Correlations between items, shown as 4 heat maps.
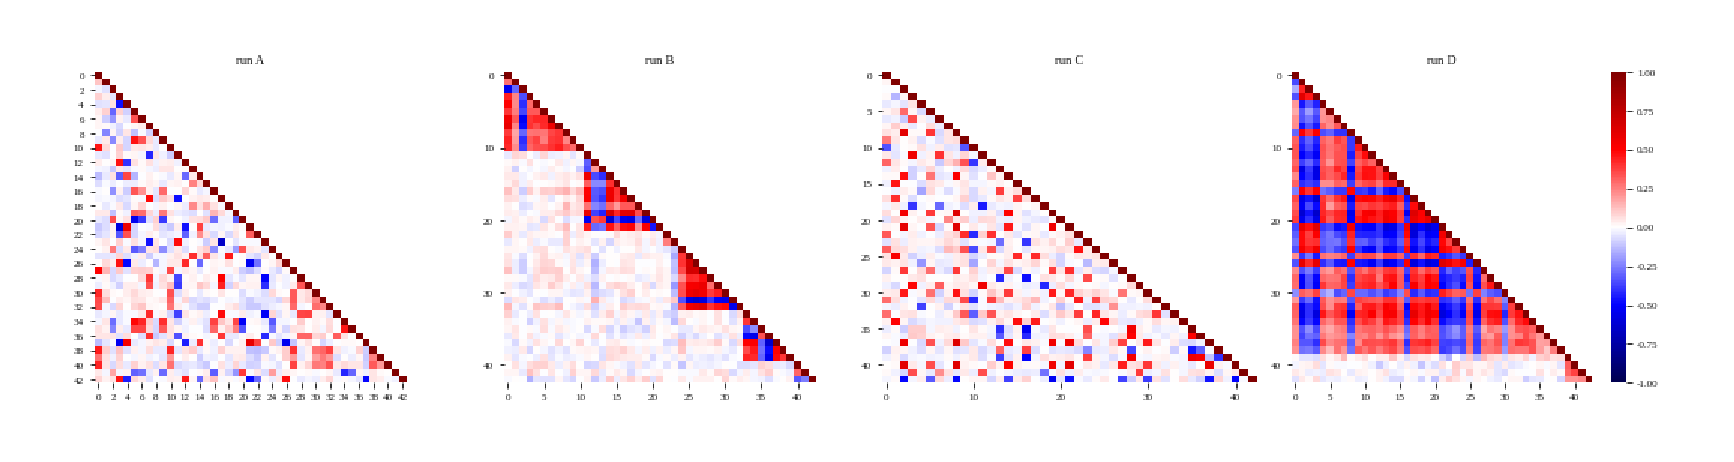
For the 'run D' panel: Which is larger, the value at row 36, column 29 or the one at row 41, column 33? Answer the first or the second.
the first
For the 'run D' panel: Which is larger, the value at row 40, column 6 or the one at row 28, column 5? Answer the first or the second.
the second
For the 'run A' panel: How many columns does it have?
43
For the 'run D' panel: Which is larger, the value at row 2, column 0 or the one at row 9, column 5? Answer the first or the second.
the second
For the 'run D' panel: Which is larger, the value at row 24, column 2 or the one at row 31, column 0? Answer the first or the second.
the first
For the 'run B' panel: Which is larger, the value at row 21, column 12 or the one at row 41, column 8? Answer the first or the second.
the second
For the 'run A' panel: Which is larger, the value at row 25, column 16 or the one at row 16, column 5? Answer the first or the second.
the second
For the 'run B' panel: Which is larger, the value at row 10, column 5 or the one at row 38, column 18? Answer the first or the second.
the first
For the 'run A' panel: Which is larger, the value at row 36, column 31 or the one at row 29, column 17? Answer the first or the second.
the second
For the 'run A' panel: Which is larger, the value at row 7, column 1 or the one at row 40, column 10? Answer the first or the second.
the second
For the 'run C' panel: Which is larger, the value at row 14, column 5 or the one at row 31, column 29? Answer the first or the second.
the first
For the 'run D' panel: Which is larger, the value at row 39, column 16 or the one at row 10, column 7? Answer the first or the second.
the second
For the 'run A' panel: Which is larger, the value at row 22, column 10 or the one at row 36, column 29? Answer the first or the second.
the second
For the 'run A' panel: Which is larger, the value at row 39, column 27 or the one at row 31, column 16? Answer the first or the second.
the first
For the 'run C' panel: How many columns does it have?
43
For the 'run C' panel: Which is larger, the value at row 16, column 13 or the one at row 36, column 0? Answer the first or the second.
the first
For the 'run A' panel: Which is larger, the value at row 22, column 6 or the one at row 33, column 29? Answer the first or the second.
the second
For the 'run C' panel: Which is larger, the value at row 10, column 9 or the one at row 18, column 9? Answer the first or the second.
the second
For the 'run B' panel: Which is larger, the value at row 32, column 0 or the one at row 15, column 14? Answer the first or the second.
the second
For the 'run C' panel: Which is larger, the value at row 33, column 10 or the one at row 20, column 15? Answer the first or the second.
the second
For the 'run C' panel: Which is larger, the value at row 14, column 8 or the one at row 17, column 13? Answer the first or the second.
the first
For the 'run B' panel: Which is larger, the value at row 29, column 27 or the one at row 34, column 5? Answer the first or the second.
the first
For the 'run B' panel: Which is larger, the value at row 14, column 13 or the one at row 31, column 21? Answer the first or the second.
the second
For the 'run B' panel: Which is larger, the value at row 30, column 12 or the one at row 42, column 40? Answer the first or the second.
the first
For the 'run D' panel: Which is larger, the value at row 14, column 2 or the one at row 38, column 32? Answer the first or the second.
the second
